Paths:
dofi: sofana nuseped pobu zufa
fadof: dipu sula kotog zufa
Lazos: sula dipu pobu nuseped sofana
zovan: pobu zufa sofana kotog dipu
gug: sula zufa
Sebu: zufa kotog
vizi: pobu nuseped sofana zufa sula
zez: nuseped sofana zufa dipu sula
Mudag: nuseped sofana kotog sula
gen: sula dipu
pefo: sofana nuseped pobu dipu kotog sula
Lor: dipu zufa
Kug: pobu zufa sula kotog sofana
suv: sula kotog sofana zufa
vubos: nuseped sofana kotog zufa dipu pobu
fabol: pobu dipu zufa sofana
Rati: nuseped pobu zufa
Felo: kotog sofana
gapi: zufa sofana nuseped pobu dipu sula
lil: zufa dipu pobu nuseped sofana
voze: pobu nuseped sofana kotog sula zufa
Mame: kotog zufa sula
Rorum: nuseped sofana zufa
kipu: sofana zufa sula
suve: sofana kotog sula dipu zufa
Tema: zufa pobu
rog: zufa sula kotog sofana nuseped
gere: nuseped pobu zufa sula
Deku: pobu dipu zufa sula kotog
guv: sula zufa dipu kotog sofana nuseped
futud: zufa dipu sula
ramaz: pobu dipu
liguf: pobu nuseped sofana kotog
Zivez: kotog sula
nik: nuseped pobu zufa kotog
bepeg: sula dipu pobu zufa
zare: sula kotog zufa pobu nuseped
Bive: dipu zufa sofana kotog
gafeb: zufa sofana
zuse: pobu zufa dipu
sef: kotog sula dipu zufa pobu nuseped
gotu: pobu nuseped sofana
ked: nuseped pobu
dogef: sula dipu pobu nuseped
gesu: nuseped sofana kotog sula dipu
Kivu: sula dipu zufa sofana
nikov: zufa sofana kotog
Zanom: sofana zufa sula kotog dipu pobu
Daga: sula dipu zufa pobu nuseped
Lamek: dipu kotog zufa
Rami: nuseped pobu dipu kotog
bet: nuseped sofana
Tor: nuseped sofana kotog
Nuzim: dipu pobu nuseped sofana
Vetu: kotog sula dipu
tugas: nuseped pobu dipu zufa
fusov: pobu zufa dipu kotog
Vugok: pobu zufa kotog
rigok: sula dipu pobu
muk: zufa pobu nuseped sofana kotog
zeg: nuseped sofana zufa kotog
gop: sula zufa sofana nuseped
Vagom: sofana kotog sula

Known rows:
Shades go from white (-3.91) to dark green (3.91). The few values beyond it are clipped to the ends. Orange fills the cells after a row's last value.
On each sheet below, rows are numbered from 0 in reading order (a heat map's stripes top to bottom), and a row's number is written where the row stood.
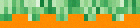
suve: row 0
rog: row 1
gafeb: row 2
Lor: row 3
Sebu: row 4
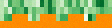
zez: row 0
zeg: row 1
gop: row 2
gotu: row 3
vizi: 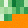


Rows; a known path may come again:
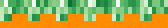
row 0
gapi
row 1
dogef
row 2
vizi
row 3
nik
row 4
Rami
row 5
zez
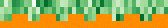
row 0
gere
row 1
lil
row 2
Lamek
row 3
zuse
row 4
gesu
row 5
futud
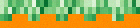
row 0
Kivu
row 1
fabol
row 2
bepeg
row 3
suve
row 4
guv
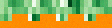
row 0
gafeb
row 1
pefo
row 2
muk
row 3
bet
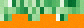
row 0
rog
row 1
Lor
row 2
gotu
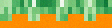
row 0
Bive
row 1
Rati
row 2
sef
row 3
Rorum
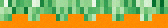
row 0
Daga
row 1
zare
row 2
fadof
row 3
Sebu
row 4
gop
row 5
zeg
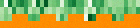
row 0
tugas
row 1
ramaz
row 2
ked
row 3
Lazos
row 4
gug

